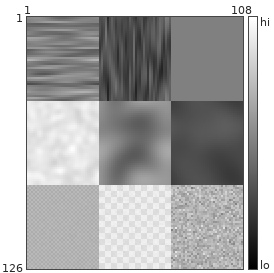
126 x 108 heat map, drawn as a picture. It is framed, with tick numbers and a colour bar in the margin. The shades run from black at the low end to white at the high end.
The table splits into 3 rows of 3 panels. Panel 1,1: middling, streaked across. Panel 1,2: low, streaked downward. Panel 1,3: middling, flat. Panel 2,1: very high, blotchy, faint in contrast. Panel 2,2: middling, smooth. Panel 2,3: low, smooth, faint in contrast. Panel 3,1: high, checkered, faint in contrast. Panel 3,2: very high, checkered, faint in contrast. Panel 3,3: high, fine-grained.
